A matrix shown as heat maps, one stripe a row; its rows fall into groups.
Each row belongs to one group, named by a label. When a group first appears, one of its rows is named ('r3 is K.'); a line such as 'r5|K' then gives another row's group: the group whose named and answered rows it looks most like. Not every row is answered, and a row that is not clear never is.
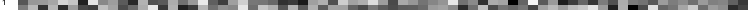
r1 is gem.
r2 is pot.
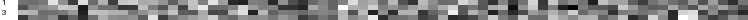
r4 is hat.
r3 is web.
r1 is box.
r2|gem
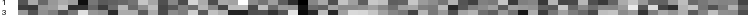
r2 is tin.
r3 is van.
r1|gem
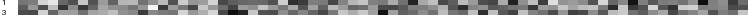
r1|box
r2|pot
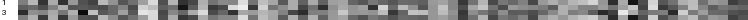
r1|pot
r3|gem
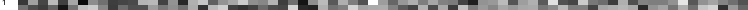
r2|van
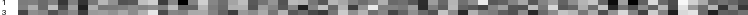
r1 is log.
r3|hat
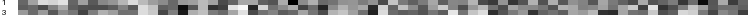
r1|box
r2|tin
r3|log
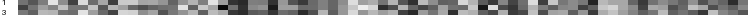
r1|box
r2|hat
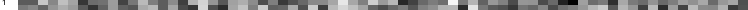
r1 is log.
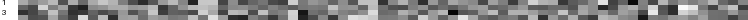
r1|web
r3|tin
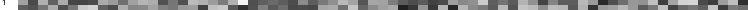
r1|log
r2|van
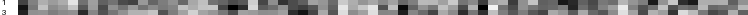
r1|gem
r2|hat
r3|hat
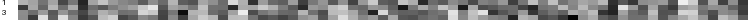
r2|pot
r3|log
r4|log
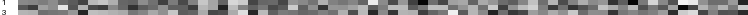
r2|tin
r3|web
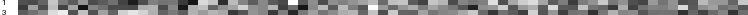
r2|gem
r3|box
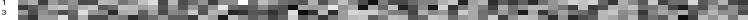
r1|pot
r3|van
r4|tin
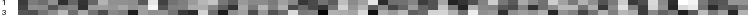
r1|hat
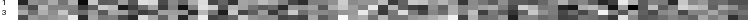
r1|gem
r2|log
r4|gem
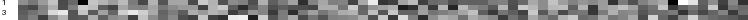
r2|van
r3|box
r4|tin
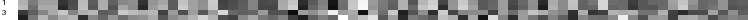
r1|box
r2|box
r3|van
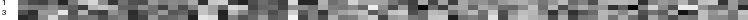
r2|log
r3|tin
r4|tin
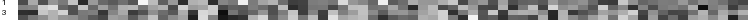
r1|gem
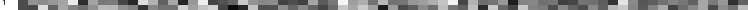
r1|gem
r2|hat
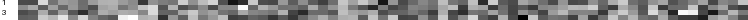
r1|hat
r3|hat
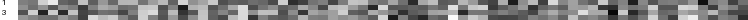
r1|box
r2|log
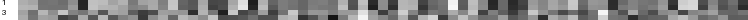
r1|web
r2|web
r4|box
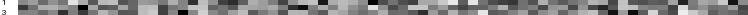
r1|pot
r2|gem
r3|log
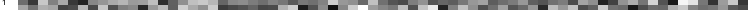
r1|log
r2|box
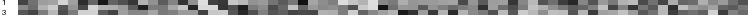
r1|gem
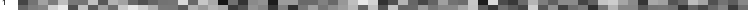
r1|hat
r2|box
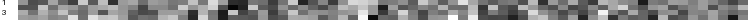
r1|box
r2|hat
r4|web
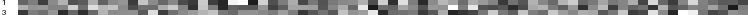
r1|tin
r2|web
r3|hat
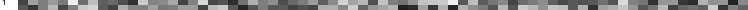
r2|van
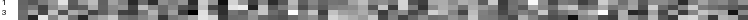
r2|tin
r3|pot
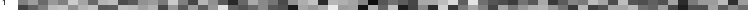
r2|van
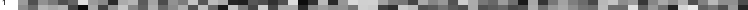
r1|van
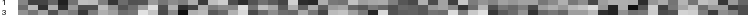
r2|pot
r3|log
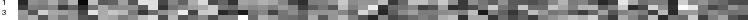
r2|hat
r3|web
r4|pot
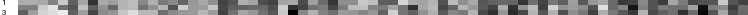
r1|box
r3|box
